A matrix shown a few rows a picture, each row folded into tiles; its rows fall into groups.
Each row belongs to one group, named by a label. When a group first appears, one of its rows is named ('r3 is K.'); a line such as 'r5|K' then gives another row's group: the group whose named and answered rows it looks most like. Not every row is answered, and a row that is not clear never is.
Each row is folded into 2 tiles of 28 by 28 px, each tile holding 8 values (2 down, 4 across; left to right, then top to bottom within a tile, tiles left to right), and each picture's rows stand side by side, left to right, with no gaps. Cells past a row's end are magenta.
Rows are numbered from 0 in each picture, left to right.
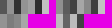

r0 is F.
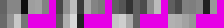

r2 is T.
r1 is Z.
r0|Z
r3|F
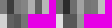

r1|F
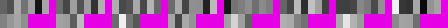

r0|F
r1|F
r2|T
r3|F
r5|Z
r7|T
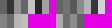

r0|F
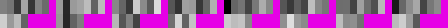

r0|T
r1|F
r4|Z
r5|Z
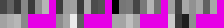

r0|T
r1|Z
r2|Z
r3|F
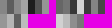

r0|T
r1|T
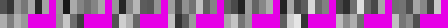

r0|F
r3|F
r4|T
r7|F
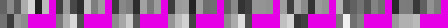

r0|F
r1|Z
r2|Z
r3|Z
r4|Z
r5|T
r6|T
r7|Z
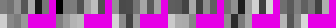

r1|Z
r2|F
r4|F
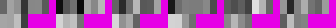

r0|Z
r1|Z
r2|T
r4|Z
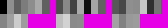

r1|T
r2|F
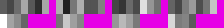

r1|T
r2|Z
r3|T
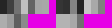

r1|Z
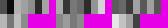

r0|F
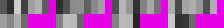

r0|Z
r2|Z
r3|F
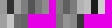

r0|T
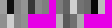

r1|F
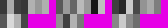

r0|Z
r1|F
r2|Z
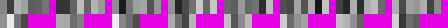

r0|T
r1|T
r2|F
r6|Z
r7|F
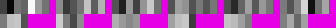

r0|Z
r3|Z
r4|T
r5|T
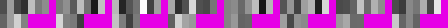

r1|F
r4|F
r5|F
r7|F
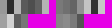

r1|F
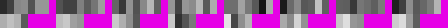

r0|T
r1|T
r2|Z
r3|F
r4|F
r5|Z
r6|T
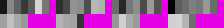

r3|Z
